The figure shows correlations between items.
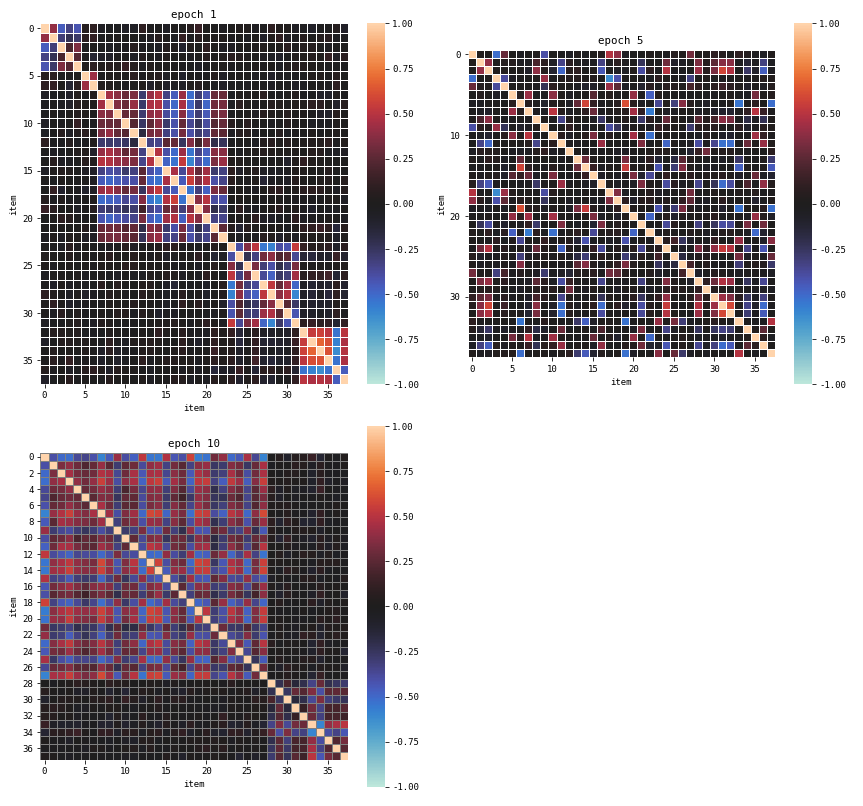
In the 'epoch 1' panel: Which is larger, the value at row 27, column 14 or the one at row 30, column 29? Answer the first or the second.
the second
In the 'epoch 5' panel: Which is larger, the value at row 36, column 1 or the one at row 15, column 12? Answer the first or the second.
the second
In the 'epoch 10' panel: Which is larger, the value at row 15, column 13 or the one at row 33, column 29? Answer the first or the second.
the second
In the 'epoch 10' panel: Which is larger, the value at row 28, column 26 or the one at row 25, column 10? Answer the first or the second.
the first
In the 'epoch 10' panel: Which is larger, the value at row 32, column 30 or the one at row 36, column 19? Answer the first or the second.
the second
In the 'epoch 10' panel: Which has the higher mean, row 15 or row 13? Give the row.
13
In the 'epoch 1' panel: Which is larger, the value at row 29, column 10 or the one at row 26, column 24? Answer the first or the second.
the first
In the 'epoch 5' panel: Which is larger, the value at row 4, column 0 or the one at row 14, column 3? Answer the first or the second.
the first
